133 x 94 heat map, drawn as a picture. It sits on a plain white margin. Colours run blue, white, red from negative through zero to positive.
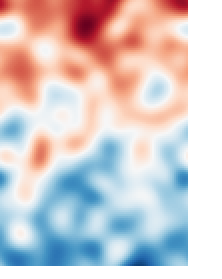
Ninth with the highest average: top middle. Grain: smooth. Lone odd cells: none. Stripes: none. Slope: up to the top. Odd rows or columns: none.
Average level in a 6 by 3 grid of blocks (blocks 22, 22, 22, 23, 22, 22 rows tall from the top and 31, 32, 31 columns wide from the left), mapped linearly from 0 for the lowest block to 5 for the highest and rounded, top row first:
4 5 4 | 4 4 3 | 2 3 3 | 2 1 2 | 1 0 1 | 0 0 0
